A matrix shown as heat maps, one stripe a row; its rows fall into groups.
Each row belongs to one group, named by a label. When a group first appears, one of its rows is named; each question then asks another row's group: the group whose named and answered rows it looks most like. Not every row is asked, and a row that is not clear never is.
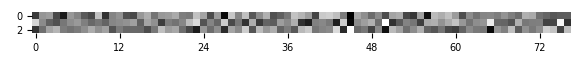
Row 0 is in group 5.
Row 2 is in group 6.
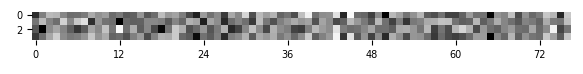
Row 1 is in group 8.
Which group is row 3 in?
6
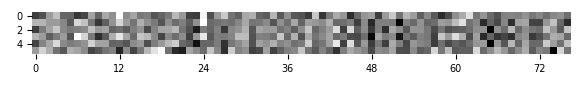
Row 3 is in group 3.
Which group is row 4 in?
6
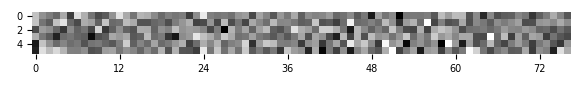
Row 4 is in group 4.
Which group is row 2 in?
5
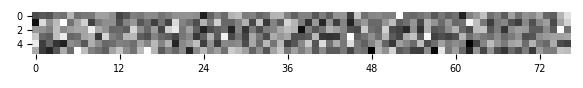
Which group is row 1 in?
8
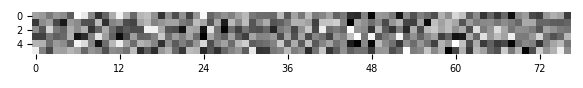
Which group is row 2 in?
8
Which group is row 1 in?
5
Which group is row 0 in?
3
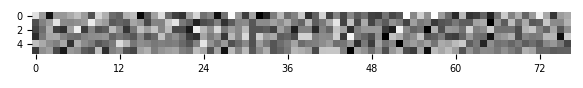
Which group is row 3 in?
6
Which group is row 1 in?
6
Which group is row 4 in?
3
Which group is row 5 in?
5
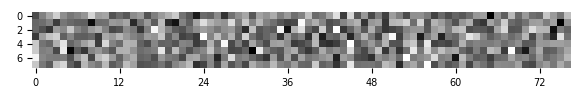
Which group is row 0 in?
6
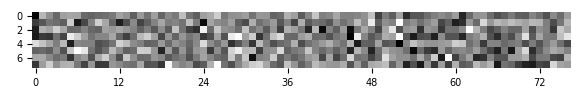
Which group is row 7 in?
4
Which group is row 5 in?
3
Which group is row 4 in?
3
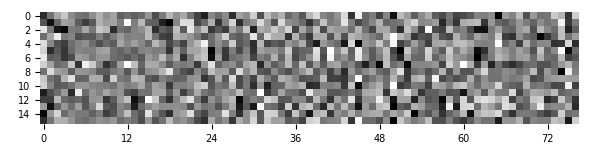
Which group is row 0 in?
6
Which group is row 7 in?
3
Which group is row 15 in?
6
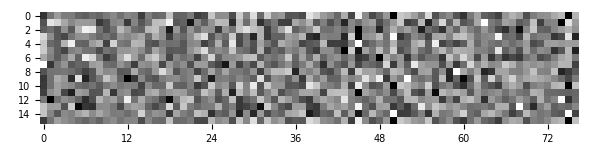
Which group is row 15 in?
6
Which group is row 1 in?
8
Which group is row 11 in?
5
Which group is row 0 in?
6
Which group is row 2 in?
3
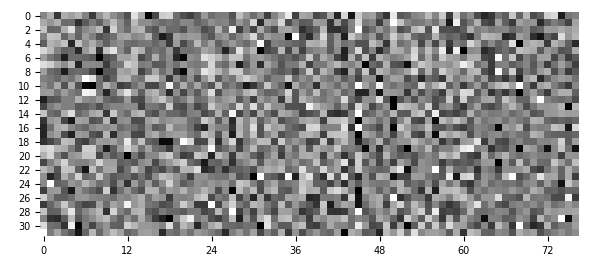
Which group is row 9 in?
3
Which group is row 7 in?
3
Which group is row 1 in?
4
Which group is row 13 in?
6
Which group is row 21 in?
6
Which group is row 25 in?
5
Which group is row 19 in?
3
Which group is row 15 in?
5
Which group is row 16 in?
6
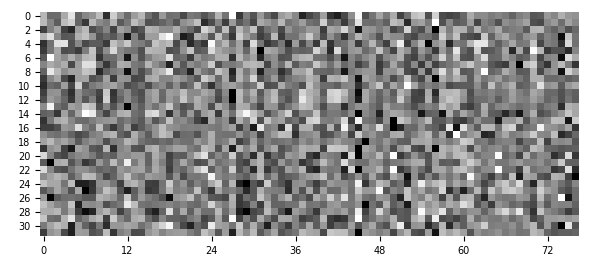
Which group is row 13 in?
8
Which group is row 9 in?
5
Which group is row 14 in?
3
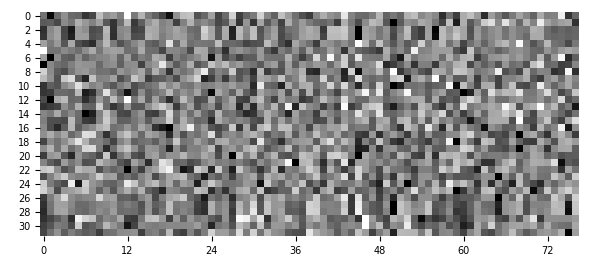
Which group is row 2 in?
5
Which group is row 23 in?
6
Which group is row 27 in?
6
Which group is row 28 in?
6
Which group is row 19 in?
3
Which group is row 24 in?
3
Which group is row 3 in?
5
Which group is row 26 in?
6
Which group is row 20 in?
5
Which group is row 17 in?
3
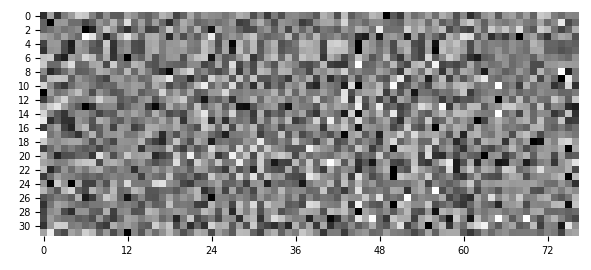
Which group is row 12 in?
6
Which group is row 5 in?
5
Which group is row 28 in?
5
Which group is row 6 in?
8
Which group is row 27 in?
6
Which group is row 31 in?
8
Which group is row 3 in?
3
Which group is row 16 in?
5
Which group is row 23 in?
6
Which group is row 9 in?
8
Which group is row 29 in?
4
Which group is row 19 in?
6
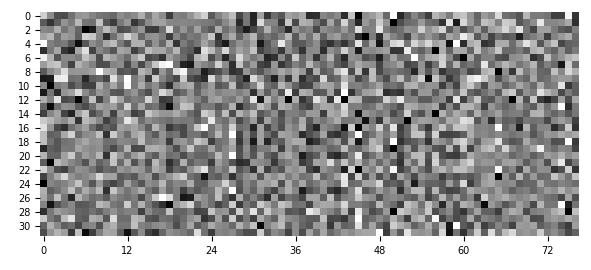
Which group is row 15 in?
3
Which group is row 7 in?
8
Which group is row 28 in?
6
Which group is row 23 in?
6
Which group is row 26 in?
8
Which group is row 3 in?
3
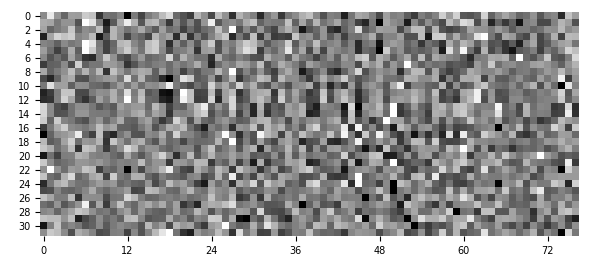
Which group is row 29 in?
3
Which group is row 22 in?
8
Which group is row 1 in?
3
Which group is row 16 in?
6
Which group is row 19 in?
3
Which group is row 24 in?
6
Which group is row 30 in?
4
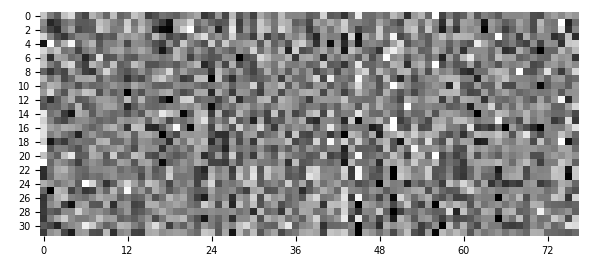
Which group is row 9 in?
8
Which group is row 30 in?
3
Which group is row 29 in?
6
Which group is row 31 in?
5
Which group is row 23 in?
6
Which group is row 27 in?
5
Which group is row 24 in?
3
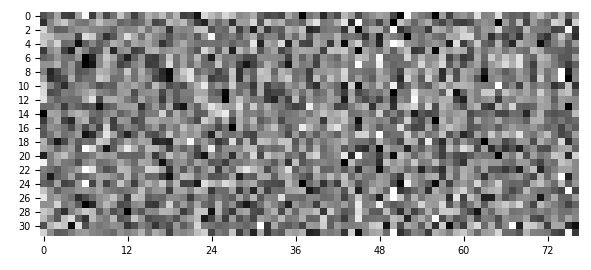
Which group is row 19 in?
3
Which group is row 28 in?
8
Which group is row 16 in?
5
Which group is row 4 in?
4
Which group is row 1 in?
6
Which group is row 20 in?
6
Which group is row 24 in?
5
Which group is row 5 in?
5
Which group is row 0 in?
5
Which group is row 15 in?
5
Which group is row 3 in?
3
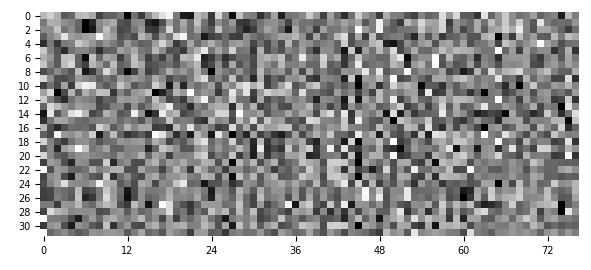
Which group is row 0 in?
8
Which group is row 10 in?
3
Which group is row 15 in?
6
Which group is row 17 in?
8
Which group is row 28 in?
8
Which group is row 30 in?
5
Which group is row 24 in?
6
